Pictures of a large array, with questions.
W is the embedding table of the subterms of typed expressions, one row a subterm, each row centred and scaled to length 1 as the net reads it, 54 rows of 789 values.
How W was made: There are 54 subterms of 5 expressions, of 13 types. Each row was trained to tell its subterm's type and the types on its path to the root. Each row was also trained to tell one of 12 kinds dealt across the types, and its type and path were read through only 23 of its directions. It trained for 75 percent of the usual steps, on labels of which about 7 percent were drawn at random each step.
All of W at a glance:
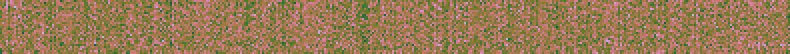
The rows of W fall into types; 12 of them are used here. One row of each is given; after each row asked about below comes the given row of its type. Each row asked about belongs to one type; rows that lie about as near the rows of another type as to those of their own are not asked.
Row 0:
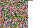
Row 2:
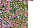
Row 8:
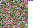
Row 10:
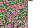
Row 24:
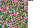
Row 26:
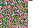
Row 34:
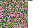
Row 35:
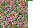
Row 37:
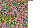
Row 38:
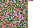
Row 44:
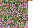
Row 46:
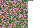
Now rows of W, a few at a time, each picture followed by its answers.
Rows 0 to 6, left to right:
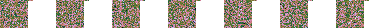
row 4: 10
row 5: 46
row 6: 38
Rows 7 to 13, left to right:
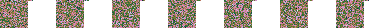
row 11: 0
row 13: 24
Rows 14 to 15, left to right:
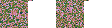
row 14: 37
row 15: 46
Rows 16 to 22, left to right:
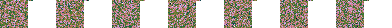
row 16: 38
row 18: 10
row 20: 38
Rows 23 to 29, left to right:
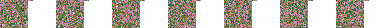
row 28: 38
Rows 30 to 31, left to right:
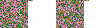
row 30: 46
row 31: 0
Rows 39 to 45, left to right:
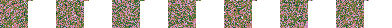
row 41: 10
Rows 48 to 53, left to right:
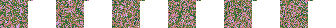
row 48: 26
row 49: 46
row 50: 35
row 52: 26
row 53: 35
